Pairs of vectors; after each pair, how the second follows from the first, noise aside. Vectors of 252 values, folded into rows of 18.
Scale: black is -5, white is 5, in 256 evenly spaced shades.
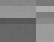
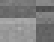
negated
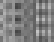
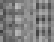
negated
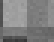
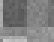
negated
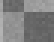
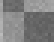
copied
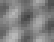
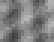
negated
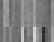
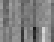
negated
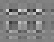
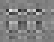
negated
